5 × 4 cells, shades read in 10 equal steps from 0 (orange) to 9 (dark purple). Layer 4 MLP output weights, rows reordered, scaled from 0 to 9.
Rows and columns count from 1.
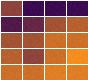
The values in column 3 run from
1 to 9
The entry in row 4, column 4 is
0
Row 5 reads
2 2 1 1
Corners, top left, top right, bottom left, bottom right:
5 9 2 1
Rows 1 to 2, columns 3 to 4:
9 9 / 4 3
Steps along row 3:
same down same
